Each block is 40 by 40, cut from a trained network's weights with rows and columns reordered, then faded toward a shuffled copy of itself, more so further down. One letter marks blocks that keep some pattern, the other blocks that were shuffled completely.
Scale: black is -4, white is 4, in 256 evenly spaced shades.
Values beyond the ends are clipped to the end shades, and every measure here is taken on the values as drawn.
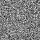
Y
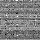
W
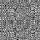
W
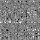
W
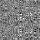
W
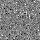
Y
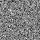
Y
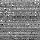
W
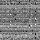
W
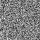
Y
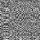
W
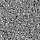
Y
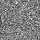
Y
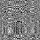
W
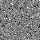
Y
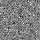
Y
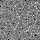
Y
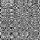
W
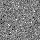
Y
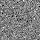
Y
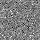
Y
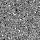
Y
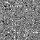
W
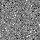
Y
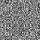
W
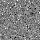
Y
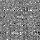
W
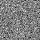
Y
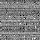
W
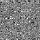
W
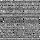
W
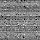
W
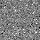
Y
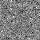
Y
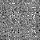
W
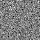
Y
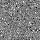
Y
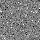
Y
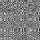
W
